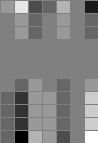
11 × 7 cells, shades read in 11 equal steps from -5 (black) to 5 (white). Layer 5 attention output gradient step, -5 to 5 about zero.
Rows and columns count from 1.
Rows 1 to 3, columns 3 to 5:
-2 -1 2 / -1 0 1 / -1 0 1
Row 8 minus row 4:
-1 -3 1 1 -1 0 3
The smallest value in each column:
-1 -5 -2 -1 -2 0 -4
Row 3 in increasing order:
-1 -1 0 0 0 1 1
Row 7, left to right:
0 -1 1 0 -1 0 1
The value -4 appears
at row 1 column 7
